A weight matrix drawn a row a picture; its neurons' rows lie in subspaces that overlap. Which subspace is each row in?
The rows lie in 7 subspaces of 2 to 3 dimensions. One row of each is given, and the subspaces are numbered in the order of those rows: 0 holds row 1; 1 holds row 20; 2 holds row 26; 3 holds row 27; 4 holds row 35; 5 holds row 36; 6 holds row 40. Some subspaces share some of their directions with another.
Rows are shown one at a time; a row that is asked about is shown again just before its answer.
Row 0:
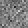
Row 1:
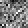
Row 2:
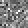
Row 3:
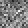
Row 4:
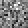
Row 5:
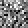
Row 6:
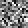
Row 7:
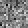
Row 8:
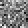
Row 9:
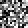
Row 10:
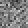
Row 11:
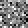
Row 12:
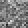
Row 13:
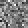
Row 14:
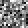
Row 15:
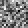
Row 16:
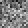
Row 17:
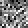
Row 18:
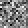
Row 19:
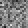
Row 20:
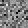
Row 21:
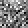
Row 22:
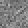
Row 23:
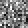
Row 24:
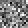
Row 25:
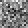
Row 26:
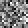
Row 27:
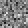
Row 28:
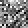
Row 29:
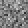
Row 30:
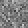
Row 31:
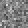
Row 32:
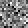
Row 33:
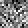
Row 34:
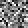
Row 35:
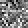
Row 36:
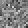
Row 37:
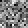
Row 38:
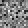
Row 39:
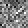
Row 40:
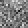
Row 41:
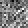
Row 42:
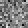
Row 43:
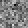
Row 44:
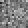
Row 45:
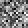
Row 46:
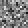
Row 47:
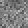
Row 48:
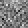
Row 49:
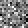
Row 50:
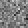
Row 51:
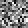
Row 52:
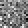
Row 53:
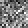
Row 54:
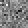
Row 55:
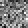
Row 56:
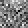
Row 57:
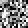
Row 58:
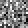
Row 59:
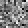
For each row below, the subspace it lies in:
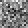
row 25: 1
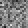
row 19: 2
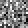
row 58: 3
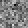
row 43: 0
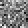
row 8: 2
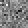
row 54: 1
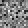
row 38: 1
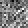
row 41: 4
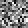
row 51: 4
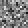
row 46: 3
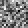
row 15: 3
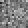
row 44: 1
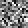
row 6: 4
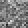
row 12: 1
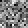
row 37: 0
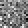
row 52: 5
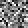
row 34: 4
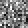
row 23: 3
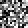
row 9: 5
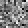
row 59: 4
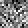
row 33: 6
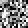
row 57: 5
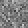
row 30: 6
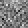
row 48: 6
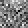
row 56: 6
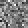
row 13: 4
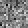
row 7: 3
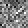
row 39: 3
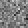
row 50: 4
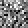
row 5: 0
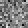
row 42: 4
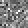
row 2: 1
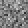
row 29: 0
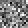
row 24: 5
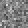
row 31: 3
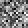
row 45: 2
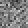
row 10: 2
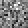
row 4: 0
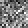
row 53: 2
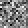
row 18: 2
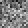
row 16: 1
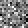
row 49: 5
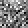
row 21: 0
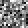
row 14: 3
